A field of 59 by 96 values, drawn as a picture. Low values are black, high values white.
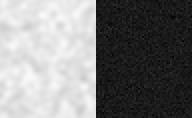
It is made of 1 by 2 panels. Panel 1,1: very high, blotchy, faint in contrast. Panel 1,2: very low, fine-grained, faint in contrast.
